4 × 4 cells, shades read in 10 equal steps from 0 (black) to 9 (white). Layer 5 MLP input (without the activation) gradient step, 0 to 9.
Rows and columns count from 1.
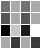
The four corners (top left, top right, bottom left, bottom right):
4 6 6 2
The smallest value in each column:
0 2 1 2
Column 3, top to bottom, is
4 3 1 6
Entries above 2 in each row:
4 4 2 2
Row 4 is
6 2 6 2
